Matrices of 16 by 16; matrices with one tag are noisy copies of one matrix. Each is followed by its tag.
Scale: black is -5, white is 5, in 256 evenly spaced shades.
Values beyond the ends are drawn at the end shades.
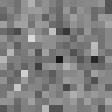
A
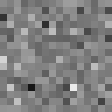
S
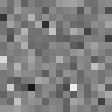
S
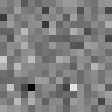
S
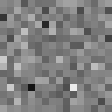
S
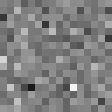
S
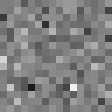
S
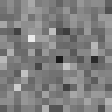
A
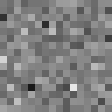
S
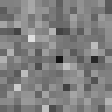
A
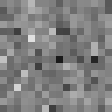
A
